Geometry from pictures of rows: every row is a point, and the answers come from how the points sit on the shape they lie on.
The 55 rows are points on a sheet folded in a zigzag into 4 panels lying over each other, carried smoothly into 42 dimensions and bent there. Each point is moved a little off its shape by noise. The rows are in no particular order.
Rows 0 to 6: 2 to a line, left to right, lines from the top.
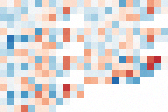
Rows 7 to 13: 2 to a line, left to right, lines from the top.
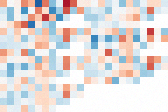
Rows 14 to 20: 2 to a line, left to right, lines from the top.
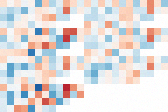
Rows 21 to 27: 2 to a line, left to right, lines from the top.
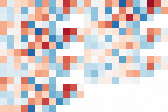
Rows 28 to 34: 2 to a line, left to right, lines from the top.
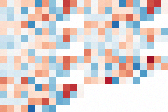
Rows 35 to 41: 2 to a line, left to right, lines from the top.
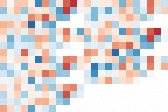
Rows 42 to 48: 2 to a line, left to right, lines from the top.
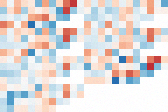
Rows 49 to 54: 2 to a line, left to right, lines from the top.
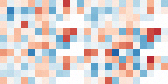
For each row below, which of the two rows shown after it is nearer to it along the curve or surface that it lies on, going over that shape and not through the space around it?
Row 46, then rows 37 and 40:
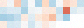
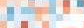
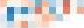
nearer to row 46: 37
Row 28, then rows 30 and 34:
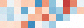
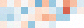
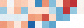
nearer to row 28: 30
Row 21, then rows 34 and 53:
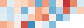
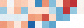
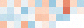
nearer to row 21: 53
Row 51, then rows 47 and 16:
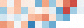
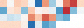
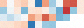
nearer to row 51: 47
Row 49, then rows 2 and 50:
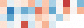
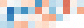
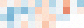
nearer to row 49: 2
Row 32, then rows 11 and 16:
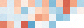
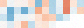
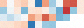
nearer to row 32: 16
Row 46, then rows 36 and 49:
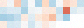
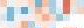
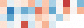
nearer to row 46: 36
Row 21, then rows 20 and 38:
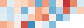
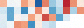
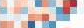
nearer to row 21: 20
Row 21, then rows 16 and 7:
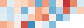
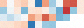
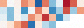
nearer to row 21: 7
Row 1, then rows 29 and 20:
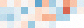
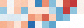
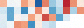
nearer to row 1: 29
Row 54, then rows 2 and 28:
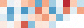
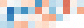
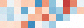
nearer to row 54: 2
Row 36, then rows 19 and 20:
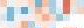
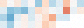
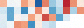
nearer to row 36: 19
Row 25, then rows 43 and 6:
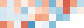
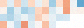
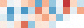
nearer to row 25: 43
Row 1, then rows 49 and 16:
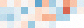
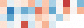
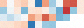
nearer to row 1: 16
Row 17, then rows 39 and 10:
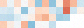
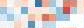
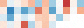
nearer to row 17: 39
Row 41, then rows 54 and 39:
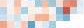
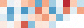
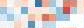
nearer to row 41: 39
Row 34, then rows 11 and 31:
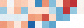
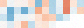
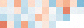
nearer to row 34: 31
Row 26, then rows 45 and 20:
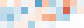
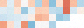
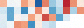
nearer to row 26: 45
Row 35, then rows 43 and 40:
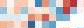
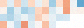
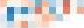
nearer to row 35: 43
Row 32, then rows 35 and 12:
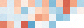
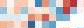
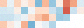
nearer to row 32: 12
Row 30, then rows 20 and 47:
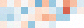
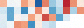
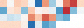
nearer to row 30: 47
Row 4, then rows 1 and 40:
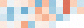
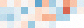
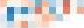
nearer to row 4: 1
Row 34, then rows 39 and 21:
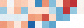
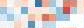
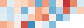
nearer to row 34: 39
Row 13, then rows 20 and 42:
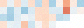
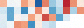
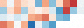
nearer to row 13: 42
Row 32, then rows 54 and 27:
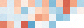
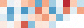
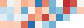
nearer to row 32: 27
